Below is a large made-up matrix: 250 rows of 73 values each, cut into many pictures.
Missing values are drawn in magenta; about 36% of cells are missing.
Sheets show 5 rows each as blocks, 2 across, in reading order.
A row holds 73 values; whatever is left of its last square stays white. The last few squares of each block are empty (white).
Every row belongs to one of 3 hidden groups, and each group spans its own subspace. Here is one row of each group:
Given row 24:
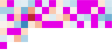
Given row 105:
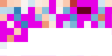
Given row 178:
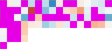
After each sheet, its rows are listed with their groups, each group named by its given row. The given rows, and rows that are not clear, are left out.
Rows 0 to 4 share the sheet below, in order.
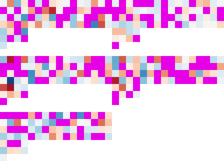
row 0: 105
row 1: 178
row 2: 178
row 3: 178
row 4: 178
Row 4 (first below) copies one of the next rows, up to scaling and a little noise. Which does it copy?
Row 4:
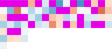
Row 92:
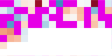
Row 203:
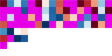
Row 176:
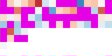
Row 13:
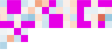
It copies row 176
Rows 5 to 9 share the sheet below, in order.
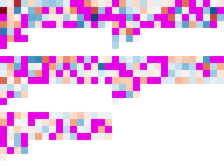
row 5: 24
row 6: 105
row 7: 178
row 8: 178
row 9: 24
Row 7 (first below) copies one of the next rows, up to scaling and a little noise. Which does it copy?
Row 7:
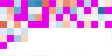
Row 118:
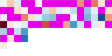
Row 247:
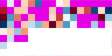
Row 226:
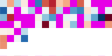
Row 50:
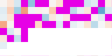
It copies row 50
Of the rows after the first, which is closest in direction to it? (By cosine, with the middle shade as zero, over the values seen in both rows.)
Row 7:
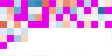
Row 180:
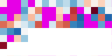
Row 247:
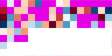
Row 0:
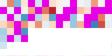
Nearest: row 0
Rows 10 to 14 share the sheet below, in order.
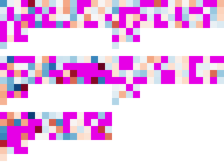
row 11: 178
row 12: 105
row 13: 178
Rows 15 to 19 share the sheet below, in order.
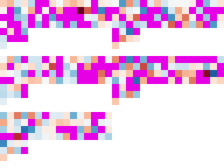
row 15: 105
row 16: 105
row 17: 105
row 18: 24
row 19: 24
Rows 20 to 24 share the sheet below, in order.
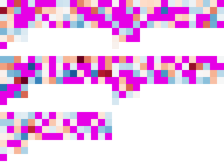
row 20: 24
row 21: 105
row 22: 24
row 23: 105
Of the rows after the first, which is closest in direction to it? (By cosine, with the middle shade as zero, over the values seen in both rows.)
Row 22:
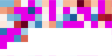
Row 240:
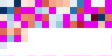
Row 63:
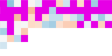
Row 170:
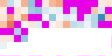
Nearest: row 170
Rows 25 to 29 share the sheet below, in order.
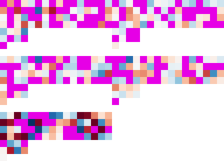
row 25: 105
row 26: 105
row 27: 178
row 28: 24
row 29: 24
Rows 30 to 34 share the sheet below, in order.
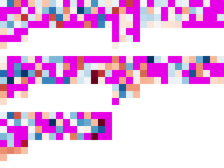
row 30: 105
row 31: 24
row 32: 178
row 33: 178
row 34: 105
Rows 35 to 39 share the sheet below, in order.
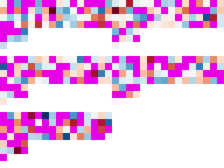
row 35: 105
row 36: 24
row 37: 24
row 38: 105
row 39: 178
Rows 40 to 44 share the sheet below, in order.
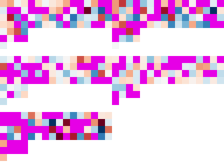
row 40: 105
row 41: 105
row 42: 24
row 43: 178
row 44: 105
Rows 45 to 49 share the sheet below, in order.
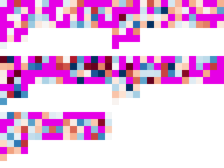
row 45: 24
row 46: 105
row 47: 178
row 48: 105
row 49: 105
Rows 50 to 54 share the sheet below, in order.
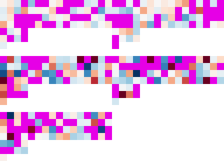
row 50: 178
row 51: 105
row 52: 178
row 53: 178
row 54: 178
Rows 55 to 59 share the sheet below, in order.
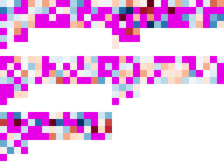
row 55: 24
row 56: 105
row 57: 105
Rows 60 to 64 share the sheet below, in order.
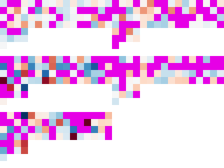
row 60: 105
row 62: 178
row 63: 178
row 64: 178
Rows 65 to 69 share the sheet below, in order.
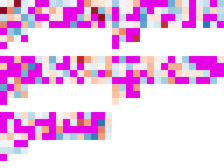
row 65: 24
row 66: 178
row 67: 24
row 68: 105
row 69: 105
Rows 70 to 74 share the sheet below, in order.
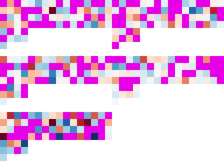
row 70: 105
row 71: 105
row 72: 178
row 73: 178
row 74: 105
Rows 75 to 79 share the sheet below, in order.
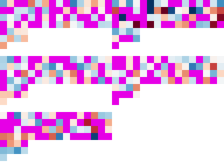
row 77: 105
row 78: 105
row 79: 105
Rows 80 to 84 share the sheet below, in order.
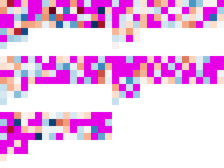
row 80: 105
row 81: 24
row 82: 105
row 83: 24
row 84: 105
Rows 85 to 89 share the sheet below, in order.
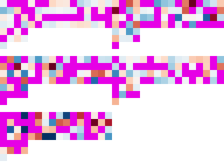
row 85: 24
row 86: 24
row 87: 105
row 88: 178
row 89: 178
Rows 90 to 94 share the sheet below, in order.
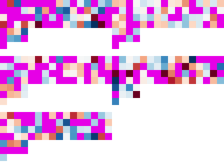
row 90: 105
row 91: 105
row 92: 178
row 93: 178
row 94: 105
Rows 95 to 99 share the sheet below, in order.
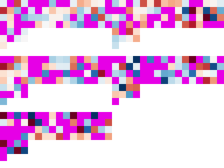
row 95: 24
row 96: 24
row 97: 24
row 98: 178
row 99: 24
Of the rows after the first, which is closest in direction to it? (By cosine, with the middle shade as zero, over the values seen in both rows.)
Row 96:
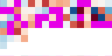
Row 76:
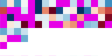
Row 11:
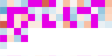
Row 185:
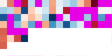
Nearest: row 11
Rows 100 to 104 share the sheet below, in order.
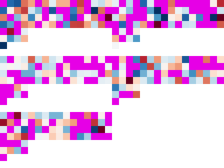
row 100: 24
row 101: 178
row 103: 24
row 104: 24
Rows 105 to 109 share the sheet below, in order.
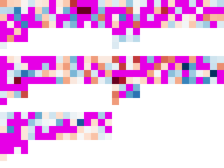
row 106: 105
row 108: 178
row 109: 105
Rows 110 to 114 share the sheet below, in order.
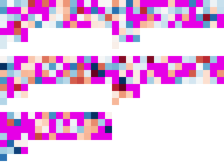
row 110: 24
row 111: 24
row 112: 24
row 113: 178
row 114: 178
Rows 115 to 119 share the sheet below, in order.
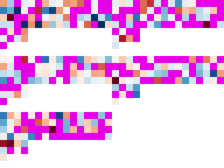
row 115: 105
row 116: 178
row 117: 178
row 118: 178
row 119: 178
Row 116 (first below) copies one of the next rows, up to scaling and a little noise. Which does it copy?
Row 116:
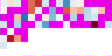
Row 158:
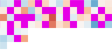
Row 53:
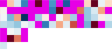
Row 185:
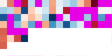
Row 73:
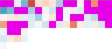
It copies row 53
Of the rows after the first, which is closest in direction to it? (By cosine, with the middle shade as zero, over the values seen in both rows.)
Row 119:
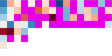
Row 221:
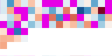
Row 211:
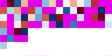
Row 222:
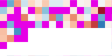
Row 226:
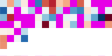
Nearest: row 222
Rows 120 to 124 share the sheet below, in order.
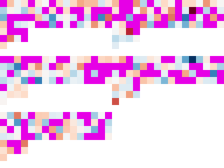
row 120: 178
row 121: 105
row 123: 24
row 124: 105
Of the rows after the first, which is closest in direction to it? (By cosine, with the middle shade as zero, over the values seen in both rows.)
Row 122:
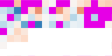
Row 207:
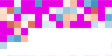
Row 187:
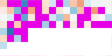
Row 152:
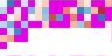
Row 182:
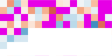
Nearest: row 187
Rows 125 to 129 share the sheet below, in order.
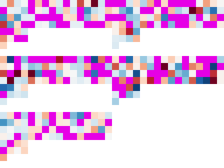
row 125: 178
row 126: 105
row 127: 178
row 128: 105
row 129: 24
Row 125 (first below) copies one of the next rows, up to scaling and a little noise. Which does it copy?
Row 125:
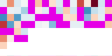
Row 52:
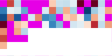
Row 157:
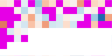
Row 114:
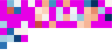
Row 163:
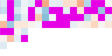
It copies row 52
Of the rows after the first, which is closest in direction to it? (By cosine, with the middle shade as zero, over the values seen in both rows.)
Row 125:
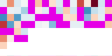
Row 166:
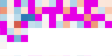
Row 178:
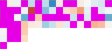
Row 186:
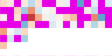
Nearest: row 166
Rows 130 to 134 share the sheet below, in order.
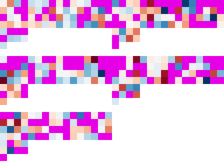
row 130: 105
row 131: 105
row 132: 178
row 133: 178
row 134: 105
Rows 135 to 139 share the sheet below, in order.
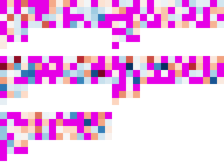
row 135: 178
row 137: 24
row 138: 105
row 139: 105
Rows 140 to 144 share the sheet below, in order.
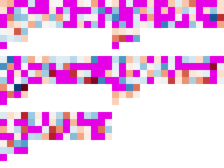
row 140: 105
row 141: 178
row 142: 105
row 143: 105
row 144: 178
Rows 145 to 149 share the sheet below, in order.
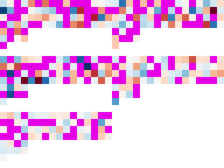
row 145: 24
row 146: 105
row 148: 24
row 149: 105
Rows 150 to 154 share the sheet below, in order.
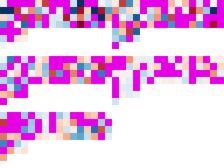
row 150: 24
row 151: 105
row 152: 105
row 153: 24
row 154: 24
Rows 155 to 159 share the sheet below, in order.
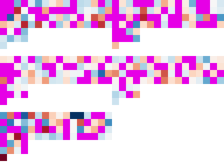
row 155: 105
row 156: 24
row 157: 178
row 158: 178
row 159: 24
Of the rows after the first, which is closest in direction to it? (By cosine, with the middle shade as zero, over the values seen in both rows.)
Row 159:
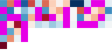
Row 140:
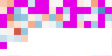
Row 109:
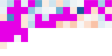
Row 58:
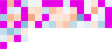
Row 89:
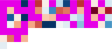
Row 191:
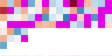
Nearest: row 58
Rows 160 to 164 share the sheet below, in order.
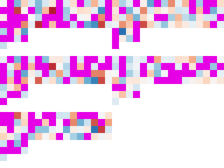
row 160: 105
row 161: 178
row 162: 105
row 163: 178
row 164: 24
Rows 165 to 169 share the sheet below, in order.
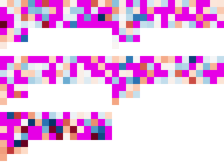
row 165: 178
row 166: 24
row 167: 178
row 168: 24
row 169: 105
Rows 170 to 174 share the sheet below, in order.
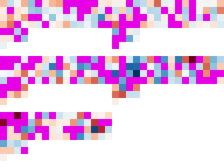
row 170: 178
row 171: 178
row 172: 105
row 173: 178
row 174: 24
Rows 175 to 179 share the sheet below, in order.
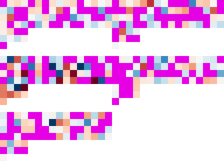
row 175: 105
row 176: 178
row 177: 105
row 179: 105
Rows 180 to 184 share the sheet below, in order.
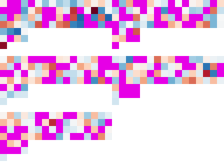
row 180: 24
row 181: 105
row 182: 105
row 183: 24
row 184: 105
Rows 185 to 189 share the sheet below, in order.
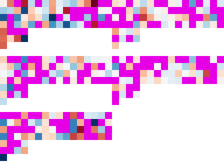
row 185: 178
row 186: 24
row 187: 178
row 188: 24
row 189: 24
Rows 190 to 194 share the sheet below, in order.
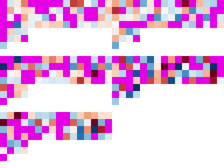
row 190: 24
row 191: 24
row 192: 24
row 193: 105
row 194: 24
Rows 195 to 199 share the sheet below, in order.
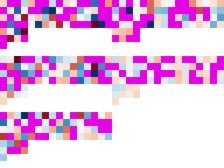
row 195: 105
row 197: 24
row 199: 178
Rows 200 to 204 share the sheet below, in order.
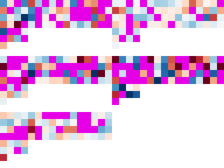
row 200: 24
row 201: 24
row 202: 24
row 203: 178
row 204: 24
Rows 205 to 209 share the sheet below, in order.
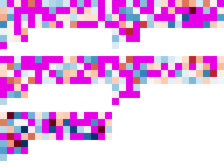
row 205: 178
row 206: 105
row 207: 178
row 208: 24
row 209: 105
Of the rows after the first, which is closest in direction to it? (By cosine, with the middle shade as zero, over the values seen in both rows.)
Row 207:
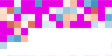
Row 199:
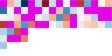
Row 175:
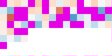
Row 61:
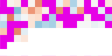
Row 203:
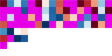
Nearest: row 199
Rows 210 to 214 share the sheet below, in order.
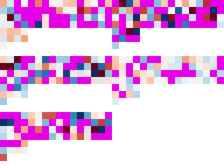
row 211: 105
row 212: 24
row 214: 24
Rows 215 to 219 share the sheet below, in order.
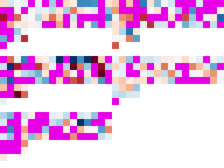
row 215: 178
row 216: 24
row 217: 178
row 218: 105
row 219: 105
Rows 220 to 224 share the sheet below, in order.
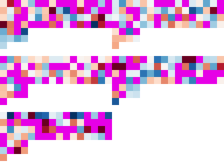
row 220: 105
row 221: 105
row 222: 105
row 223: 24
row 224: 178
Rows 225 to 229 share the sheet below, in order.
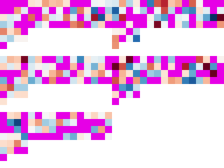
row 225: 24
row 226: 178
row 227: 178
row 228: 24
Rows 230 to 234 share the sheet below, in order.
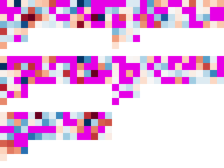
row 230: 24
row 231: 178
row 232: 24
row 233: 178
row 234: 178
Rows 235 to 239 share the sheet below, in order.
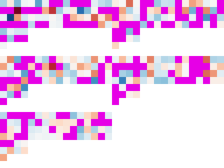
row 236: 24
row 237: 105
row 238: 178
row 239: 24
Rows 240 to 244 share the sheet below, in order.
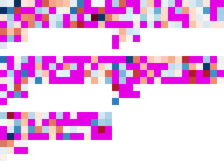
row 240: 24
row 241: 178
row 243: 24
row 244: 178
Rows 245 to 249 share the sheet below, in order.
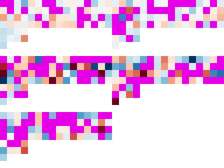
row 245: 178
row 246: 105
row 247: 178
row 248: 24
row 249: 178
